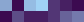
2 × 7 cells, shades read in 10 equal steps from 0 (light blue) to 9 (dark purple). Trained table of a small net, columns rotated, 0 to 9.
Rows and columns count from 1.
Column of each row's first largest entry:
2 1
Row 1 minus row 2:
-7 3 -7 -8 0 3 5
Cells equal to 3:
0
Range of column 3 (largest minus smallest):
7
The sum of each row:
36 47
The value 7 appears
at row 1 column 5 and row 2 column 5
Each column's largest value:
9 9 8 8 7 8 9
